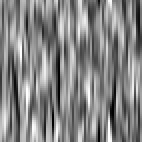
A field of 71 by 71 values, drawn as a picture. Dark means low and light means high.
Grain: streaks running down. Slope: none. Mirror symmetry: none. Average level on the scale: 50%.
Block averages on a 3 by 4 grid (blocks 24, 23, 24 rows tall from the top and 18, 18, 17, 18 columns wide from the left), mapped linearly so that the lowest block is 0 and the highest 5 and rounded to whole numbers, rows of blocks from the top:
4332
3433
5330
